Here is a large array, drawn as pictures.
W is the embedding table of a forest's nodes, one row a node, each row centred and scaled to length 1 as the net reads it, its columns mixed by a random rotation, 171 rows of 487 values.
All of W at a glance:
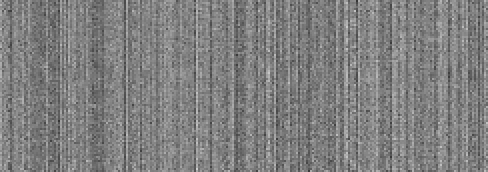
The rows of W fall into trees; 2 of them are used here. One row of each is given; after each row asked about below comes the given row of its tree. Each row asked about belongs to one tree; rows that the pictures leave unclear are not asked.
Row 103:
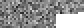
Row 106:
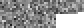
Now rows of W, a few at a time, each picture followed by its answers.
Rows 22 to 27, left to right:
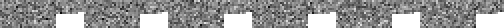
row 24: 103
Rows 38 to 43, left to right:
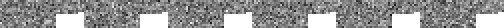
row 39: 106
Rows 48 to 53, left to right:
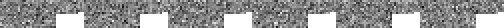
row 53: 106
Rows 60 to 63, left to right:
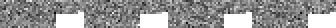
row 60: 103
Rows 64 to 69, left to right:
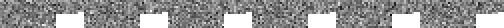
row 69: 103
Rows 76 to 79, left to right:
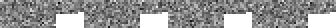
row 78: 106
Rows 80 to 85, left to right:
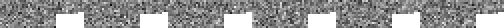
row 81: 103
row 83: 106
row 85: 103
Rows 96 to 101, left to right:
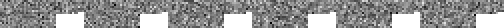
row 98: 103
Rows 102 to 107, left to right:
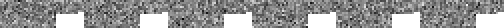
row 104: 106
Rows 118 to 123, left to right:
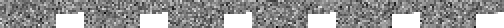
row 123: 103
